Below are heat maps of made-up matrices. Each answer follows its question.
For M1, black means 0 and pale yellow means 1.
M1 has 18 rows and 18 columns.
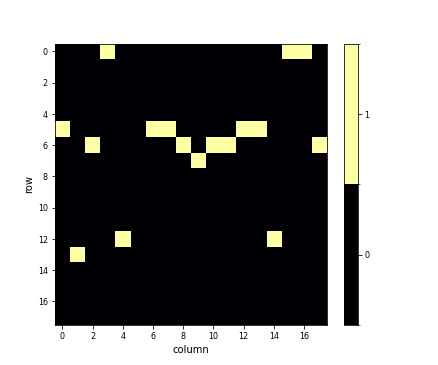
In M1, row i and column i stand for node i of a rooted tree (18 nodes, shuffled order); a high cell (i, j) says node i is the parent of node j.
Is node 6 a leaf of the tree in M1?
no
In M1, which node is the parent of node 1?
13
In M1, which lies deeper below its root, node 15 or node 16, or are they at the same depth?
the same depth
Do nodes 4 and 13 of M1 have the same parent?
no
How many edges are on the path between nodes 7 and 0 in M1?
2
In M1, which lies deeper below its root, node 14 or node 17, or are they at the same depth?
the same depth
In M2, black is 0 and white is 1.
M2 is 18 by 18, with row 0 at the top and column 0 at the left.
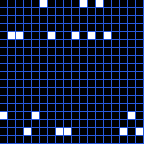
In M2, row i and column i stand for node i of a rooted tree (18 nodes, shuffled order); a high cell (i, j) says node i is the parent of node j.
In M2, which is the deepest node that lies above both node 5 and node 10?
0
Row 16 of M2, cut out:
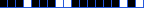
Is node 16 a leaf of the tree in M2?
no
